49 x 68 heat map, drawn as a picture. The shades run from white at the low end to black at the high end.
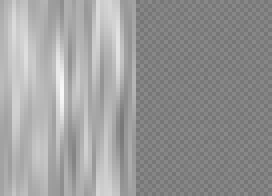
It is made of 1 by 2 panels. Panel 1,1: low, streaked downward. Panel 1,2: middling, checkered, faint in contrast.
